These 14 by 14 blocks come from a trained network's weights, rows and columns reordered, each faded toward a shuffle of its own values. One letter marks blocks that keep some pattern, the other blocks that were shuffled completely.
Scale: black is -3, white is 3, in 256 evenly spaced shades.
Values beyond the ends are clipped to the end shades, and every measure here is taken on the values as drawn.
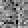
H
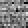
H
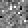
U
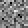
U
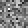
U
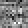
H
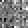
H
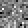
U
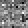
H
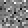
U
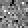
U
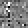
H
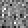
U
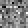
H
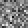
U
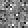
U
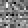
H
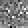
U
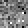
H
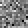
U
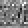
H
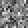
U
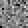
U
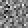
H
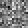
H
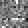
H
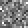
U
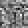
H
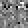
H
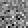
U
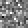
U
